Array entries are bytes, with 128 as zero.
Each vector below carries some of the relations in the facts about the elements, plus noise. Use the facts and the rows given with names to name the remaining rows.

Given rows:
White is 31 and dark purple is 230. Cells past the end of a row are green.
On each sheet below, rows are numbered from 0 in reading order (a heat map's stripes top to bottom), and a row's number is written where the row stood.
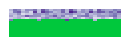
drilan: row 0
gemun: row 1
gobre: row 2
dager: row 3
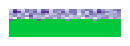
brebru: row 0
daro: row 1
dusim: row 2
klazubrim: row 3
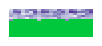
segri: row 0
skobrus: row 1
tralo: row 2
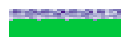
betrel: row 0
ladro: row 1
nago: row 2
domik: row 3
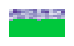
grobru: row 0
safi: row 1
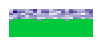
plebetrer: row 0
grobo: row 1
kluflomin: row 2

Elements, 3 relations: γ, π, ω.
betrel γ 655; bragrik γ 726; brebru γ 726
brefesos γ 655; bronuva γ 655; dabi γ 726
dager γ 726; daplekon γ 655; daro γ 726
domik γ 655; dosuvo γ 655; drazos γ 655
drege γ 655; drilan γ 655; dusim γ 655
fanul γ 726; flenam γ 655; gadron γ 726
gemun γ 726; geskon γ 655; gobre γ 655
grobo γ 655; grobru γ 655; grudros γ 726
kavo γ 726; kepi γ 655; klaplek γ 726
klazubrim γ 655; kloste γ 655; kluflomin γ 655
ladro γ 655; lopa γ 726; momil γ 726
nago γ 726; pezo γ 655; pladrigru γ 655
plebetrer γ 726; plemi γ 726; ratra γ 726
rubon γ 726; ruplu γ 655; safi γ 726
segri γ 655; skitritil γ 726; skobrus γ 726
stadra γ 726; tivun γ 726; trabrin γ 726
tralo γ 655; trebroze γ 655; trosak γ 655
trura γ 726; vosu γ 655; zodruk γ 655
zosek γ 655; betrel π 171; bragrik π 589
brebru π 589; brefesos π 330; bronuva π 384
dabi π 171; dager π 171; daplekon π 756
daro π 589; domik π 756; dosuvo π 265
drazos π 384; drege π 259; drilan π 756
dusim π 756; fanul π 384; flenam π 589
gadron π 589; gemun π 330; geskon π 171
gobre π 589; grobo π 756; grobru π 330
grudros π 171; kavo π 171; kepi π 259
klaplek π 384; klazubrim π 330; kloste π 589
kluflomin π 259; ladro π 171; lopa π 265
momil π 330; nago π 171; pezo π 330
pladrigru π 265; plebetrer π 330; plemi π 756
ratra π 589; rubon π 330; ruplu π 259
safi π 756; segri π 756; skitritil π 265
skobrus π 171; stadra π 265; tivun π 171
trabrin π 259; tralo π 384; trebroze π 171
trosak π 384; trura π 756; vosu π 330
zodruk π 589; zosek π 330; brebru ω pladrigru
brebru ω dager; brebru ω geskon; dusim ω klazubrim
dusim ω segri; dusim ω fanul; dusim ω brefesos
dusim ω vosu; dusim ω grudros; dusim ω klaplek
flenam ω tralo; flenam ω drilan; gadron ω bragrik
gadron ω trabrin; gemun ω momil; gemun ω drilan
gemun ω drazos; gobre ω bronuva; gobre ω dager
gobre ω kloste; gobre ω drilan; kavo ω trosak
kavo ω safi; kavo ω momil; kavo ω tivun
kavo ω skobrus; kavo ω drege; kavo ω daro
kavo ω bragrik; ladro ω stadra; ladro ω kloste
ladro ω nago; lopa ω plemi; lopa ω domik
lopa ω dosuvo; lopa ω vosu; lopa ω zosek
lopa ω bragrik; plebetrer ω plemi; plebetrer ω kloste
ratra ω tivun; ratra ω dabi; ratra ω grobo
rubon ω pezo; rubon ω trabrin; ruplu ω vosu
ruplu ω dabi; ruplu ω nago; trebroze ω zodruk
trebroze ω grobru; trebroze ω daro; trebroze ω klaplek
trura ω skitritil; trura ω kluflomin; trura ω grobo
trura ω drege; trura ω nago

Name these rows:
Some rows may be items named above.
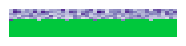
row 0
gobre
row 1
rubon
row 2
lopa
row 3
bragrik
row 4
gemun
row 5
trebroze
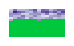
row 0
pezo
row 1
klaplek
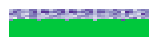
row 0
ruplu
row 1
trosak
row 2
fanul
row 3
tivun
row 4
ratra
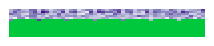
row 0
ruplu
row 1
kloste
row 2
trura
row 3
bronuva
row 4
drilan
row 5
dabi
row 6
rubon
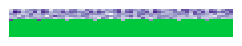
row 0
kloste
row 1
flenam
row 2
nago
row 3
trabrin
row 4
kavo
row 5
momil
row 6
trebroze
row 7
fanul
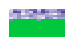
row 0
plemi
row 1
kepi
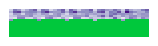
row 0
dosuvo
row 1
stadra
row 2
pladrigru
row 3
kavo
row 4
zosek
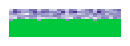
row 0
kepi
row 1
nago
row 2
skitritil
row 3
vosu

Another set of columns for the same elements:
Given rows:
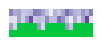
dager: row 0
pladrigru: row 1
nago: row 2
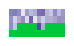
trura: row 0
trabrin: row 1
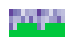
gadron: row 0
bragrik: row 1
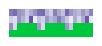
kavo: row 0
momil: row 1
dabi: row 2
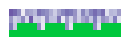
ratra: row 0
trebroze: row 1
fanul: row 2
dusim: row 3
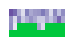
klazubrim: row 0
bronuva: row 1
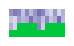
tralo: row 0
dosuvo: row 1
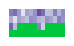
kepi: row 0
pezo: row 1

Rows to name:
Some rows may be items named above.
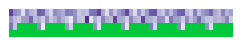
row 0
bragrik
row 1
grobru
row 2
ladro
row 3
plebetrer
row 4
plebetrer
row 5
rubon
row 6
zosek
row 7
trosak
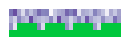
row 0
plebetrer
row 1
brebru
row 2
flenam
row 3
pladrigru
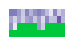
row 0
klaplek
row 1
stadra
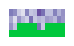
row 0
skitritil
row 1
pezo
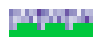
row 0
grobo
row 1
gadron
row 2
kloste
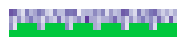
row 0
vosu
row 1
skitritil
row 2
gobre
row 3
drilan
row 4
vosu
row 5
lopa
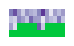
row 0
gemun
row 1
ruplu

